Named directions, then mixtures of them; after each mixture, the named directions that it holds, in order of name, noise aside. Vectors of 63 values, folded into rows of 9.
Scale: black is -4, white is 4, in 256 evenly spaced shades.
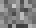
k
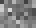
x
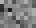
x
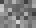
x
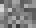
k, x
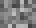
k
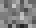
k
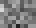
k, x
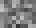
k, x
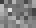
x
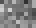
x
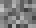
k, x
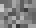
k, x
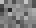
x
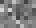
x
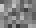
k, x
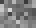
x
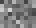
x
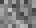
k, x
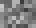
k, x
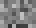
k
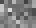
x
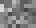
k, x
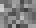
k, x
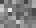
x
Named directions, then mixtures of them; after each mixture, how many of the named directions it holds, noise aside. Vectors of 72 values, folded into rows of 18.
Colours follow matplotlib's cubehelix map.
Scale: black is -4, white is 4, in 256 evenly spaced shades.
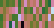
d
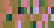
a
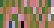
one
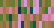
two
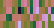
one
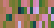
one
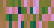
two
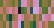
two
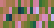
one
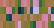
one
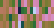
two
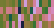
two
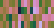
two
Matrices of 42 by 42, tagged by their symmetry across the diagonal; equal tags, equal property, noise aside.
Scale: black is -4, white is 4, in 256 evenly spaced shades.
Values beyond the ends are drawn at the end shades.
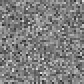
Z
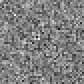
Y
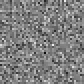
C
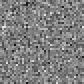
C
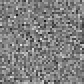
C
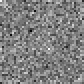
Y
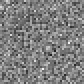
Y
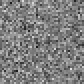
Z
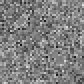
Y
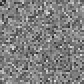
Y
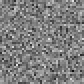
Z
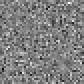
C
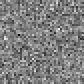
Z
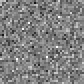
Y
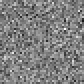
Z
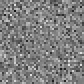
C
